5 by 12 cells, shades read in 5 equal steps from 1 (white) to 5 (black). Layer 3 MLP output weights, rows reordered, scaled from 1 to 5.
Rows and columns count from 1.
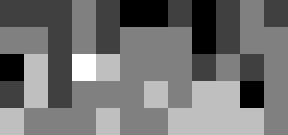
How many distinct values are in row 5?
2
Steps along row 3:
down up down up up same same up down up down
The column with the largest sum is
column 3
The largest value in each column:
5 4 4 3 4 5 5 4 5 4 5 4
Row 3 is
5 2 4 1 2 3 3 3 4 3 4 3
